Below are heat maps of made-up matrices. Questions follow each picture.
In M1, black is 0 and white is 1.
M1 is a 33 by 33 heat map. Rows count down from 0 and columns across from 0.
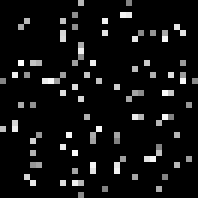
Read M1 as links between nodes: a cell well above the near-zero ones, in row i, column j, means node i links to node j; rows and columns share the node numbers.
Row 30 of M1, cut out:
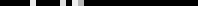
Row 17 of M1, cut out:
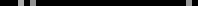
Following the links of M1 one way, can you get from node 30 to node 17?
yes
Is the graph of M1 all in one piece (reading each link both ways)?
no
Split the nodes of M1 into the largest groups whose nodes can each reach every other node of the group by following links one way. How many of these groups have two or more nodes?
1
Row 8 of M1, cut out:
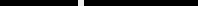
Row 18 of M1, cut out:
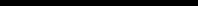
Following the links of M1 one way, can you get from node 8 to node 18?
no
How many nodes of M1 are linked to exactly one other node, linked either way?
5
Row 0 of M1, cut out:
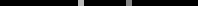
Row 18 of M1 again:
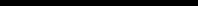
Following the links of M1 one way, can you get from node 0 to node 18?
no
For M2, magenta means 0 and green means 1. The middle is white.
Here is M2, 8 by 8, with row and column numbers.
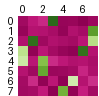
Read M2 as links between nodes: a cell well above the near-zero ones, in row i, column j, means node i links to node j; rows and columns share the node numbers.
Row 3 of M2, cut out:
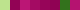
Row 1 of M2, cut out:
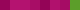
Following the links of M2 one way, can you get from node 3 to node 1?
yes
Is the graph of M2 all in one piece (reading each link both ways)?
yes
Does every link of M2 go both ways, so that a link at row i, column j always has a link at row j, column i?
no
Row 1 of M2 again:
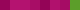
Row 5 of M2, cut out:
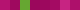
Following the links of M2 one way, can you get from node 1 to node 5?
yes
